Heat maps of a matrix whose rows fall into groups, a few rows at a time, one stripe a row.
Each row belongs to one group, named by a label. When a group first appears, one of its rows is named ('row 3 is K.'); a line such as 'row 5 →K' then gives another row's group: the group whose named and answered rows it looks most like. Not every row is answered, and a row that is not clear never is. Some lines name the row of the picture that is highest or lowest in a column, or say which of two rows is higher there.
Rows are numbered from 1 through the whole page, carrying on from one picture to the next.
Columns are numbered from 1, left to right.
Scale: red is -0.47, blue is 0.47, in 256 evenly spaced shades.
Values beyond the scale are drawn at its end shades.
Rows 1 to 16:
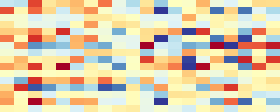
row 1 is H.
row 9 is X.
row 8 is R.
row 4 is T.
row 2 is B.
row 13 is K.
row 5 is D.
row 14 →B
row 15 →B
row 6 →B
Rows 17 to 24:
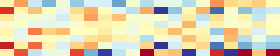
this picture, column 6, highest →17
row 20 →R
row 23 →B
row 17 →K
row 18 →B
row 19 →T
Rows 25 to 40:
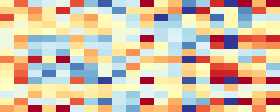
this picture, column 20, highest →34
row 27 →B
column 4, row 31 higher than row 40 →Yes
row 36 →X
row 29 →H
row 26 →D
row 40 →D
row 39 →X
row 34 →K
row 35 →K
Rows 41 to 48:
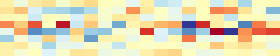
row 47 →K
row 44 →D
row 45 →X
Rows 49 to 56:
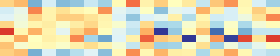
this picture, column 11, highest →51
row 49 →K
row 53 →B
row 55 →B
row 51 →H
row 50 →H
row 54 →X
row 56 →K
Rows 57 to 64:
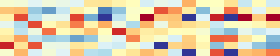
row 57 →R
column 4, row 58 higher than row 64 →Yes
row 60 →H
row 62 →K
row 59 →X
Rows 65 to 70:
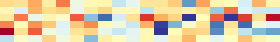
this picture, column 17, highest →67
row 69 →B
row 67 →X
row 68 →B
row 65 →D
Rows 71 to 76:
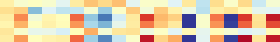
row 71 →T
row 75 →T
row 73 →X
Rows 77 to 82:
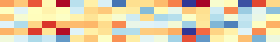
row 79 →B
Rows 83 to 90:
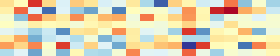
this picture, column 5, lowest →89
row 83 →B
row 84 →K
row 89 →D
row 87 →T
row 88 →K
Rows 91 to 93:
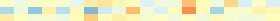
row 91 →R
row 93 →T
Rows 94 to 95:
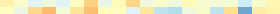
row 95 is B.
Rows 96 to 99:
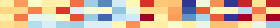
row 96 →X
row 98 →X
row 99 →K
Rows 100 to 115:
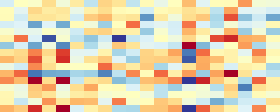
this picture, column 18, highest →112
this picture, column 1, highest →106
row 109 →H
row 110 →K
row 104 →R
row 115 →D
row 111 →D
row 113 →B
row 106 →T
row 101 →R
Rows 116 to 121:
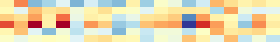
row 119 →D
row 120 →K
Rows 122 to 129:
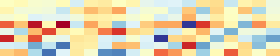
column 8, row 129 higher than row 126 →Yes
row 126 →H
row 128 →T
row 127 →B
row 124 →R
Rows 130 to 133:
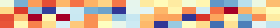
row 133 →B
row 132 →D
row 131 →K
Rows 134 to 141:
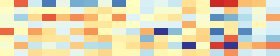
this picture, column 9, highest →134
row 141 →R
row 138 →B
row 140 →X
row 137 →R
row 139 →R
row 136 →H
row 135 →R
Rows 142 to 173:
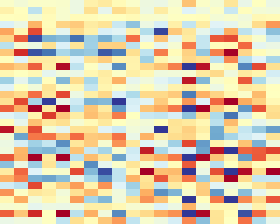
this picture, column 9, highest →156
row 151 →D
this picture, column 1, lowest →160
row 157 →D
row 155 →D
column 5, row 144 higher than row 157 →Yes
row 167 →K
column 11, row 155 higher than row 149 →No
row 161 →H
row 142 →R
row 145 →H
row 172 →D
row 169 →B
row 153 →T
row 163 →X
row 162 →T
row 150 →R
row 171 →R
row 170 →X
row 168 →H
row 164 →D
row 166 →X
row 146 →B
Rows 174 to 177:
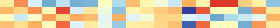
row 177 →D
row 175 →D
